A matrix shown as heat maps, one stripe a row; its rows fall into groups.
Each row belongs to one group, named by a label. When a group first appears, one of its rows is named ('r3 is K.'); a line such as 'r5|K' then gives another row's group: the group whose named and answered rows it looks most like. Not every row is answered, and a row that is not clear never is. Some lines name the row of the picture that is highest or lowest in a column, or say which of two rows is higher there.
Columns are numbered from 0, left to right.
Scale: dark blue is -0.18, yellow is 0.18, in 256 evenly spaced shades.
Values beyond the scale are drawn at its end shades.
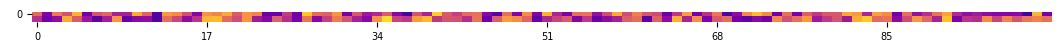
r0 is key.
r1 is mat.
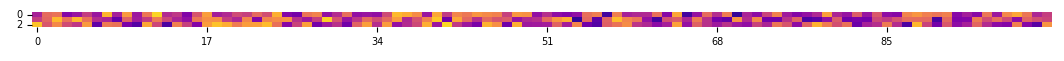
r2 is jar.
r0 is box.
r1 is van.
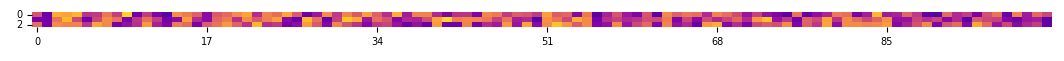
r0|van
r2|key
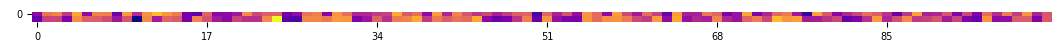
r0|box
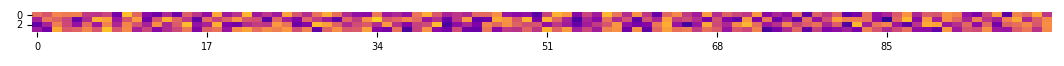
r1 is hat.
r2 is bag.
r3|van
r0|van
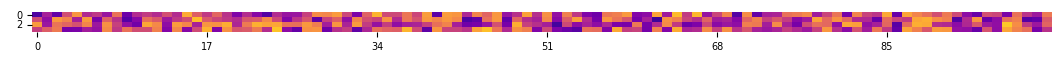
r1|jar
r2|jar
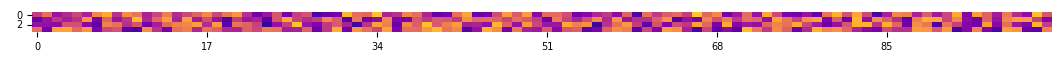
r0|hat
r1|bag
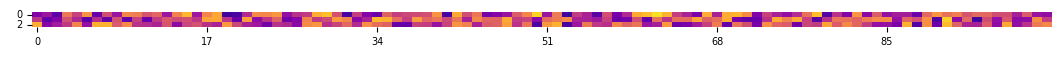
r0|bag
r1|mat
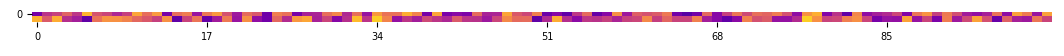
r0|bag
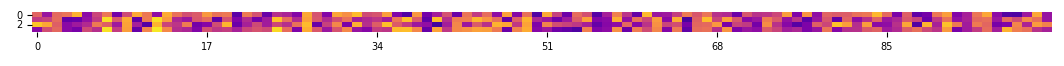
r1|box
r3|box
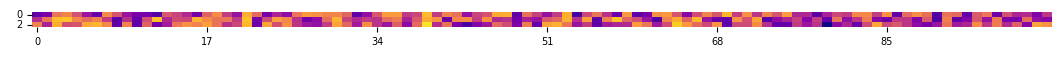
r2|van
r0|mat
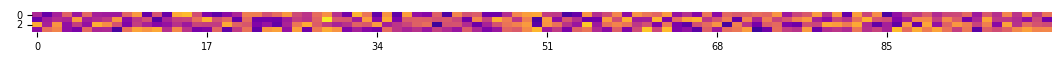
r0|bag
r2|hat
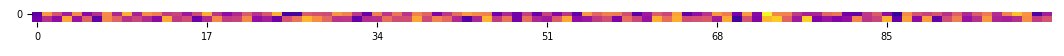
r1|mat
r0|box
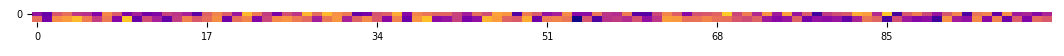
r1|van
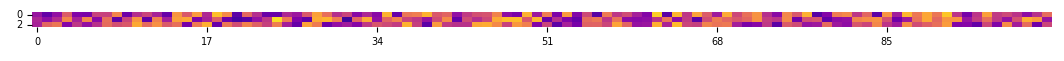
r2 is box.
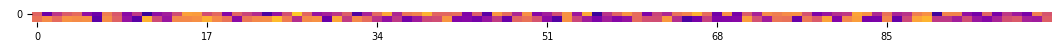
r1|jar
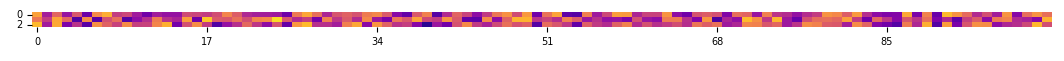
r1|jar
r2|hat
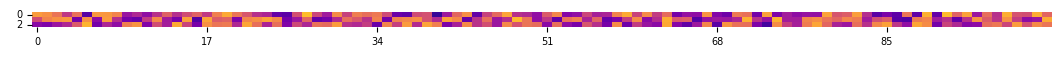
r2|bag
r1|jar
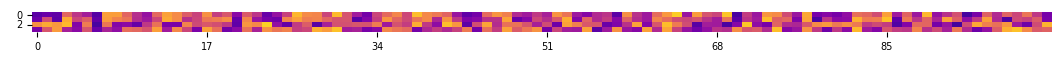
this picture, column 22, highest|2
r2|jar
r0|mat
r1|mat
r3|bag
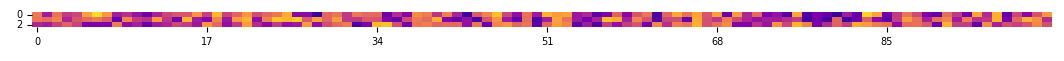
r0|van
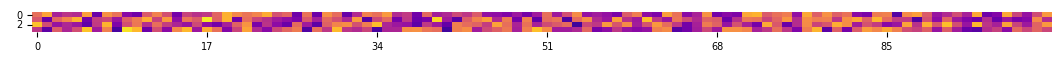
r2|hat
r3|bag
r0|jar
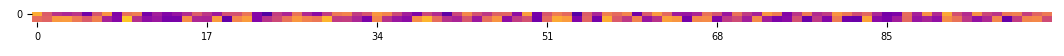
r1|van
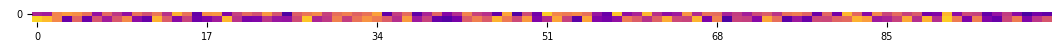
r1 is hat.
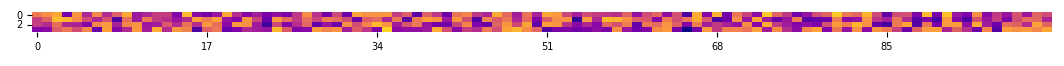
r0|hat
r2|hat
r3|bag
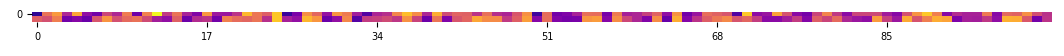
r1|box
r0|box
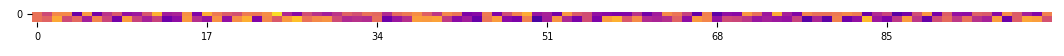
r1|van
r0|jar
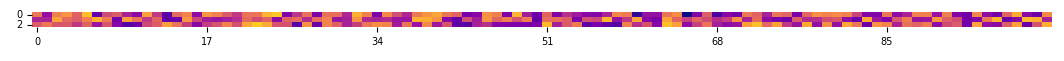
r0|jar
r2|jar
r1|van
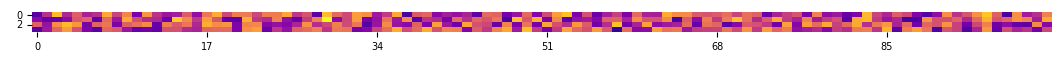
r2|key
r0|van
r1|bag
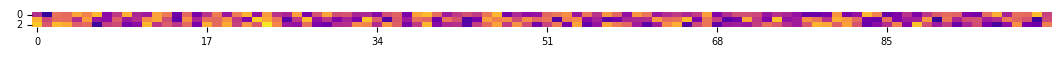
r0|van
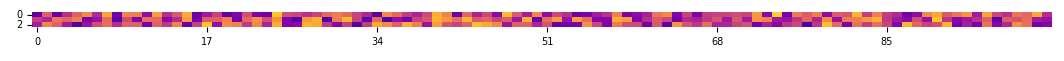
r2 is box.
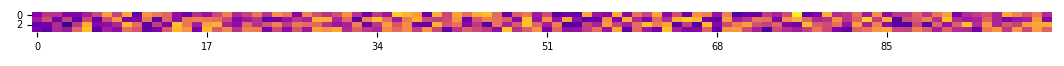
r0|box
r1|mat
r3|bag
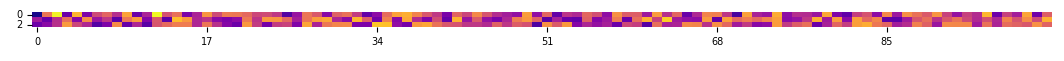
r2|mat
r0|box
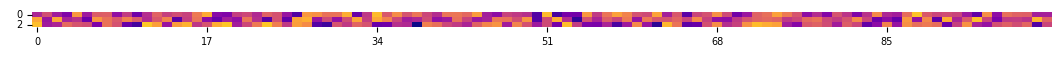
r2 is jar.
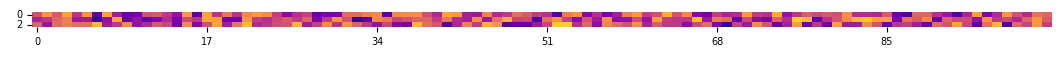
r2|van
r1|mat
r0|jar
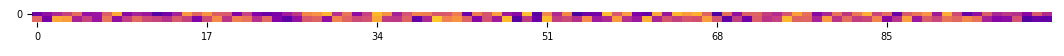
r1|key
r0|mat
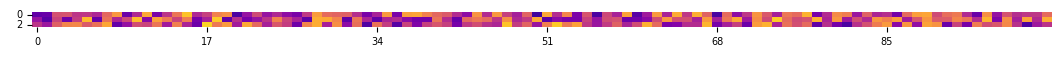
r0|mat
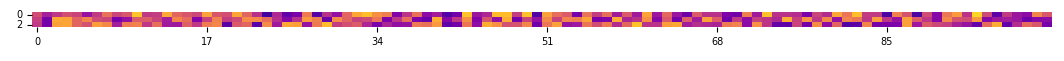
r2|van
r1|key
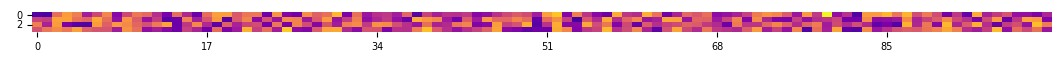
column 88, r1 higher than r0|No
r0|key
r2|hat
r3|van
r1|van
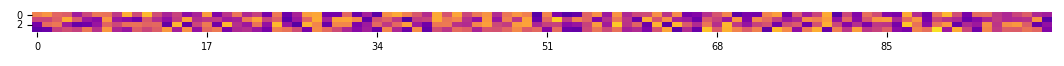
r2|box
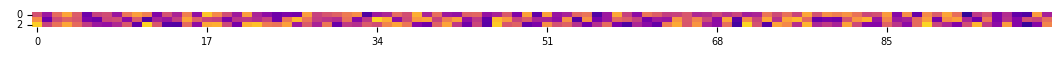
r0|key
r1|mat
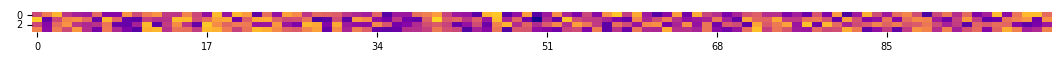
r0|van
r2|key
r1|jar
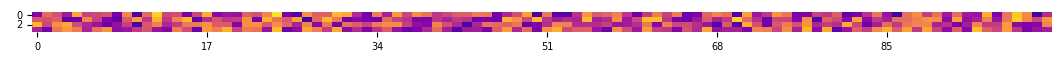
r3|key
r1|bag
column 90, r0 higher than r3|Yes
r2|jar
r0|box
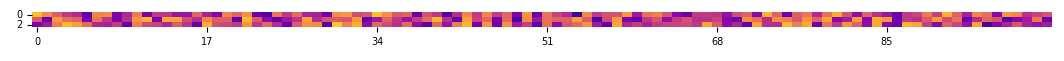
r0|hat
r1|key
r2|key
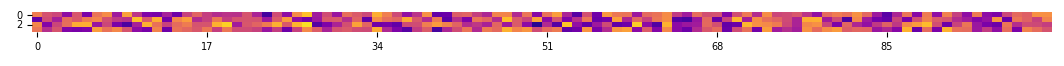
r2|jar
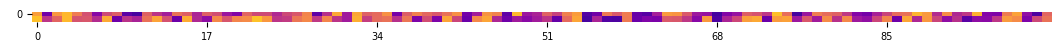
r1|jar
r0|jar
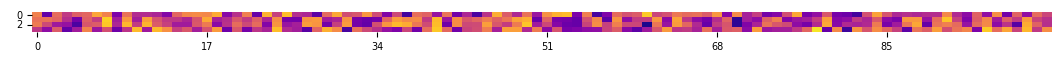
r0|van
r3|bag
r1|box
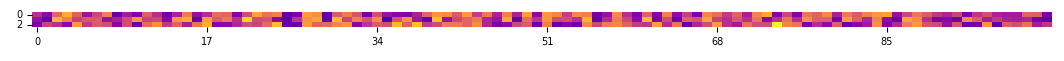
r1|key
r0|key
